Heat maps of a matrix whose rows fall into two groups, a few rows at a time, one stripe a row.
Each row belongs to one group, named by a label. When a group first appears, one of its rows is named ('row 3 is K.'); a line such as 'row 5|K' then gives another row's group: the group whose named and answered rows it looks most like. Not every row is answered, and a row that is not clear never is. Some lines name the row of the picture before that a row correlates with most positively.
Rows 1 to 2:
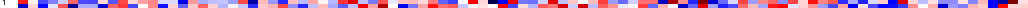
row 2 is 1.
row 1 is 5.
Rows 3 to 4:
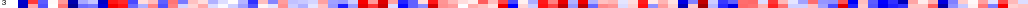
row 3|1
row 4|1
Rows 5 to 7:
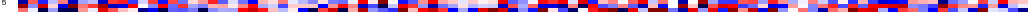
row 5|1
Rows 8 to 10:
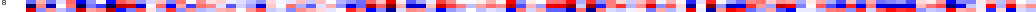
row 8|1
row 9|1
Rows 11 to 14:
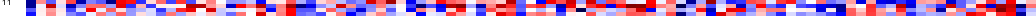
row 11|1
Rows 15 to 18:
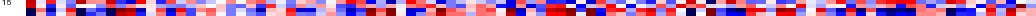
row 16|5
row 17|1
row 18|1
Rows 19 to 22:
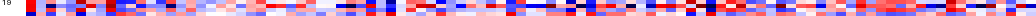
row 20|5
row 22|1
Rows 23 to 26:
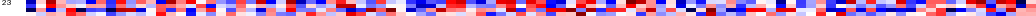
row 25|1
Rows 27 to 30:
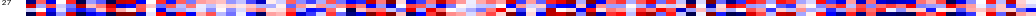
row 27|1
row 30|1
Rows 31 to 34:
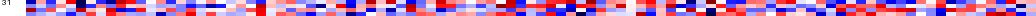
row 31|1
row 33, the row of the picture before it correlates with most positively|28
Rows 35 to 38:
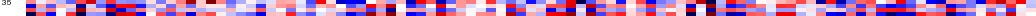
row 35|5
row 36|1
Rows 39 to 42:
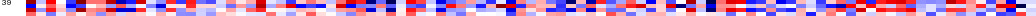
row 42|5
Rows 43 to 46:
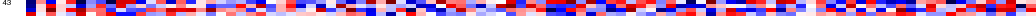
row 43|1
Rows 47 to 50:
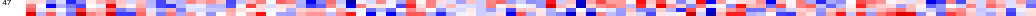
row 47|5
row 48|5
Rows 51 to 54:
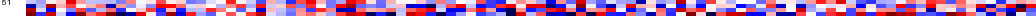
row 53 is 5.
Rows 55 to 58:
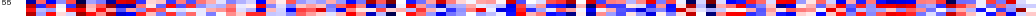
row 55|1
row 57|5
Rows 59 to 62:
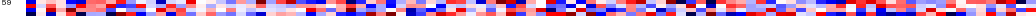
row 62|1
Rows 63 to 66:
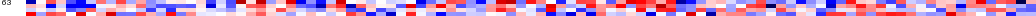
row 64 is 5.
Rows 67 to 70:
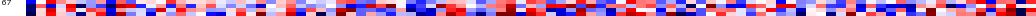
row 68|1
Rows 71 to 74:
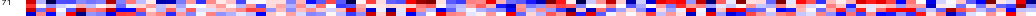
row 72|5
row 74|1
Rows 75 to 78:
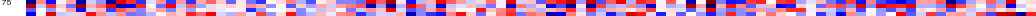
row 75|1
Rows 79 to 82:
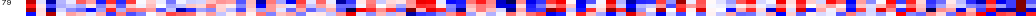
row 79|5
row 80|5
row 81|5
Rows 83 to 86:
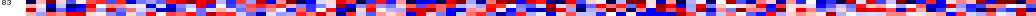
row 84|5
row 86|5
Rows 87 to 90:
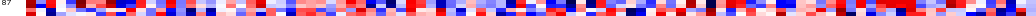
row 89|5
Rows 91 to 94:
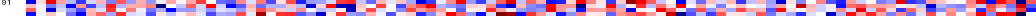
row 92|5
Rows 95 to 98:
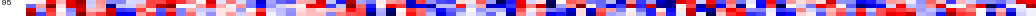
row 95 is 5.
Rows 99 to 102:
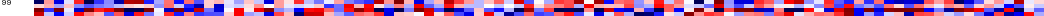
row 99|1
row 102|5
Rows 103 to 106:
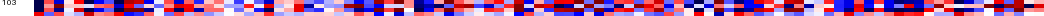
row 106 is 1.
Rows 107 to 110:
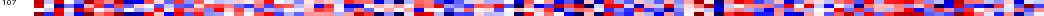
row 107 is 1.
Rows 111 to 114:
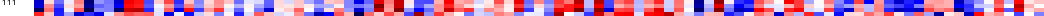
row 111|1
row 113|1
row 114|5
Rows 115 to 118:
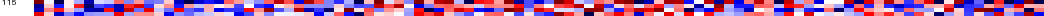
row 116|1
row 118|5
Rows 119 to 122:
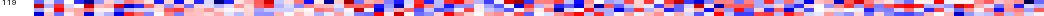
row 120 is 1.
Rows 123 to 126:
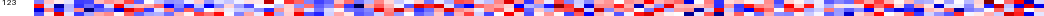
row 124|5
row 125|1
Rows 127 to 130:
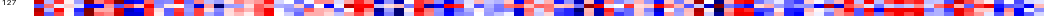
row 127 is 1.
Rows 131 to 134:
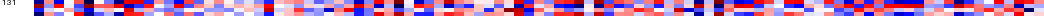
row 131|1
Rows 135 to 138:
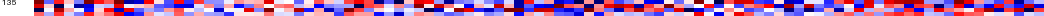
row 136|5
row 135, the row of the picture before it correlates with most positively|132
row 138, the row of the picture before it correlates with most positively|132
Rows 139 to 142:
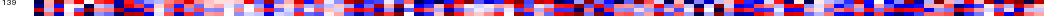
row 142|1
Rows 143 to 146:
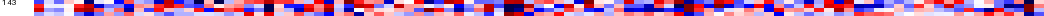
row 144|5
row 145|5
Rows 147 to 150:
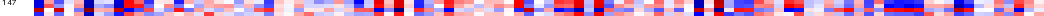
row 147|1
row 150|1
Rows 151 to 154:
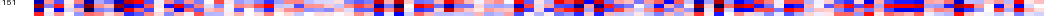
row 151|1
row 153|1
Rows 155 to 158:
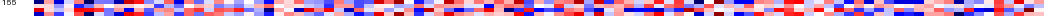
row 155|1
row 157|5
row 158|1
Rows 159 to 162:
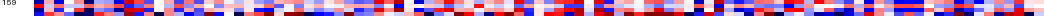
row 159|1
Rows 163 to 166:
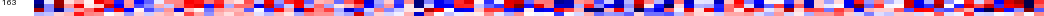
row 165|5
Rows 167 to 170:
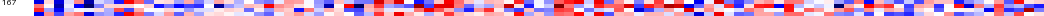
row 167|1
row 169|5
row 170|1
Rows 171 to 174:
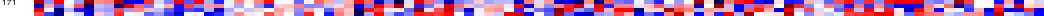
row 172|1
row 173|5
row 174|5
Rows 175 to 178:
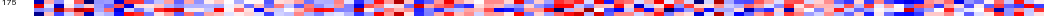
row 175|1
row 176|5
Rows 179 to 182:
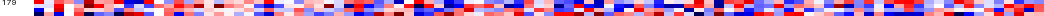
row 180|5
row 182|1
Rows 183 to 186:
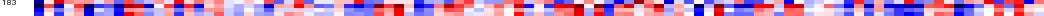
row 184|1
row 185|1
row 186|1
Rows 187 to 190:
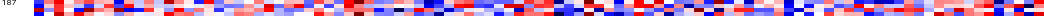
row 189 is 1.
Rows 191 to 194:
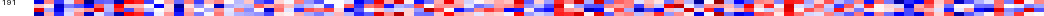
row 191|1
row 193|5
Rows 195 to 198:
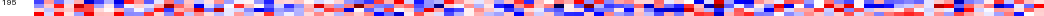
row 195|1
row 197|5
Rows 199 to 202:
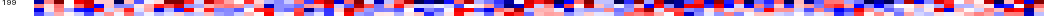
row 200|5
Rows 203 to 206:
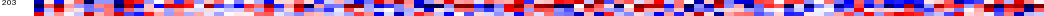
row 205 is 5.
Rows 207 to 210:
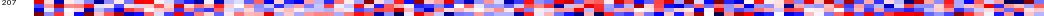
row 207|5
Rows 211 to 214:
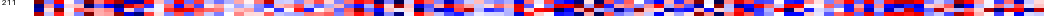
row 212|1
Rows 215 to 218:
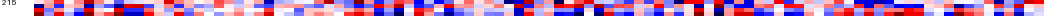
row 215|5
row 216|1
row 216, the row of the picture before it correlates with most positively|212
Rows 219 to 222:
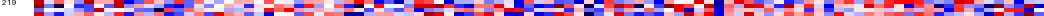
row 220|5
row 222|5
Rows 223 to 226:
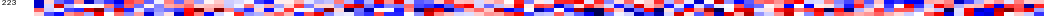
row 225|5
